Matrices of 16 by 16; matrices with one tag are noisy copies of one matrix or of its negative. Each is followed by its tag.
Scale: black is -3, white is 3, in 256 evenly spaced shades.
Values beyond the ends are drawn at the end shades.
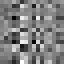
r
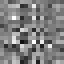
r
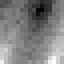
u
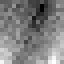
u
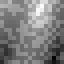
u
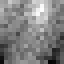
u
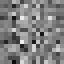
r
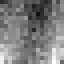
u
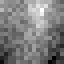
u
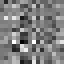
r
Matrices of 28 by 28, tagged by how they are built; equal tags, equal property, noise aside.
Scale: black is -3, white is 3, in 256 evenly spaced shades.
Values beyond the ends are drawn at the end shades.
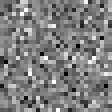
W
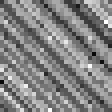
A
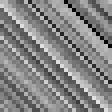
A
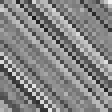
A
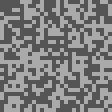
W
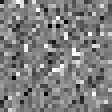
W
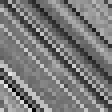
A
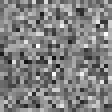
W
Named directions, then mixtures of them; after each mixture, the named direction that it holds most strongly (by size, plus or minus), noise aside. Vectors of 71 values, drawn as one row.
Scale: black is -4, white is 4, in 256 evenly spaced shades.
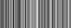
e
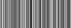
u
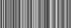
u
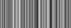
e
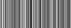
u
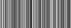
u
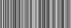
u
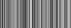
u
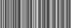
u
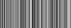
u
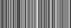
e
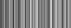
e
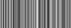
e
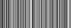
u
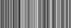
e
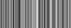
e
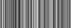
u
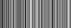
e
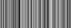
u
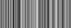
e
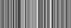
e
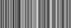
e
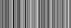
e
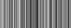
e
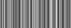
u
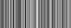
e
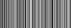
u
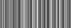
u
